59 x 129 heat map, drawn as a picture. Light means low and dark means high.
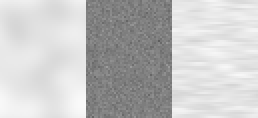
The table splits into one row of 3 panels. Panel 1,1: very low, smooth, faint in contrast. Panel 1,2: middling, fine-grained, faint in contrast. Panel 1,3: very low, streaked across, faint in contrast.
